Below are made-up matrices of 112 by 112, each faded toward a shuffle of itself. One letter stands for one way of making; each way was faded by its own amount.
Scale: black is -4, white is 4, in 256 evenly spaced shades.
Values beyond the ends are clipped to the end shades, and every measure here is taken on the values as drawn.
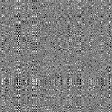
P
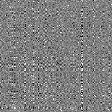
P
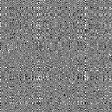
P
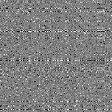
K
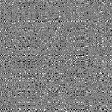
K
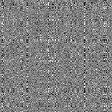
P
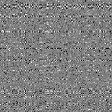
K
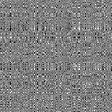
P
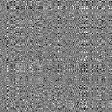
P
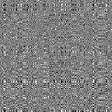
P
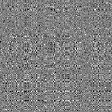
P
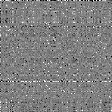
K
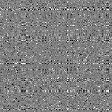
K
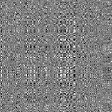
P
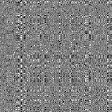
P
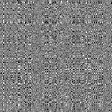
P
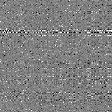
K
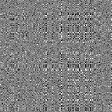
P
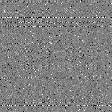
K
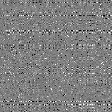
K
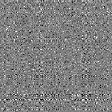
K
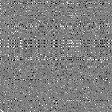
K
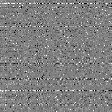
K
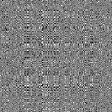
P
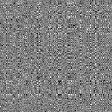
P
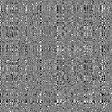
P
